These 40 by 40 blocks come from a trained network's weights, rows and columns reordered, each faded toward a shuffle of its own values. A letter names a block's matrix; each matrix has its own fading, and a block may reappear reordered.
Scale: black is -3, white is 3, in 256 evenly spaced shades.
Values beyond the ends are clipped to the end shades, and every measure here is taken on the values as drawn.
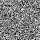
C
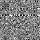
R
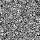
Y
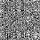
R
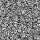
Y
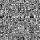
R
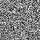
C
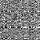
R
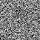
C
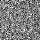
Y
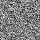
C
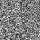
C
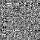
R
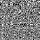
R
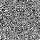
Y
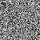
Y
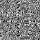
R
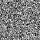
Y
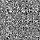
R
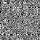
R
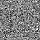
Y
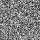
C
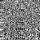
R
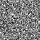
Y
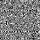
R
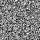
C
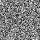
C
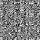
R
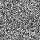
C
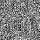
Y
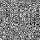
R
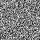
C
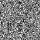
Y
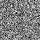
C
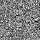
Y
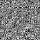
R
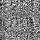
R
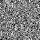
C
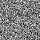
Y
